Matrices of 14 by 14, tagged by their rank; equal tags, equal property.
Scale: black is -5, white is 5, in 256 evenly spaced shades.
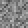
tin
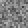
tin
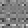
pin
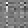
pin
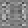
pin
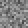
tin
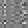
pin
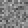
tin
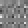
pin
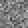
tin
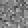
tin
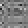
pin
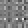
pin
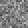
tin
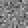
tin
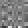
pin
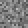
tin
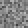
tin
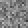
tin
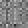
pin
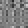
pin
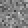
tin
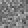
tin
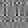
pin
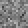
tin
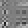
pin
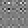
pin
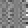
pin
